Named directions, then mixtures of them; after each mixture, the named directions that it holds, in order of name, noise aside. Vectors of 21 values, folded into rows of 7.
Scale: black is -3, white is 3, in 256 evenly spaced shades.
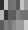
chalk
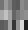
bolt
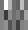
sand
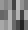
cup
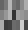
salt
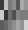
chalk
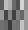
chalk, salt, sand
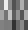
bolt, cup, sand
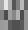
cup, sand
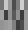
chalk, cup, sand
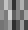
bolt, cup, sand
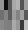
bolt, sand
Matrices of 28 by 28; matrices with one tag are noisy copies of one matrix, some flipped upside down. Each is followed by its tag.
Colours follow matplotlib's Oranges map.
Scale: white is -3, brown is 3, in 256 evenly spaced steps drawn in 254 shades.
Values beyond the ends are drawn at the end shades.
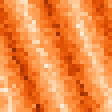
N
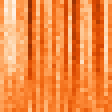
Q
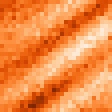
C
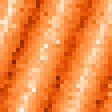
N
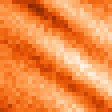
C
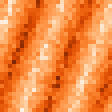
N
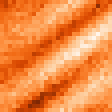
C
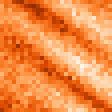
C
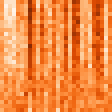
Q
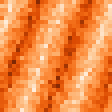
N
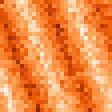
N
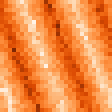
N
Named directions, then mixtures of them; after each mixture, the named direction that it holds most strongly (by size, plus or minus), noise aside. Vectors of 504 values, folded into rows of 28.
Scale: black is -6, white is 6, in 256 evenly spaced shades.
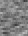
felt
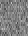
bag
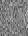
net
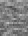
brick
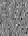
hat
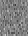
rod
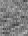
felt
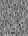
rod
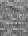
brick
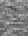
brick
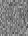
net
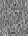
rod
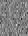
hat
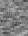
felt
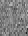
hat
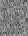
rod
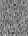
rod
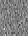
rod
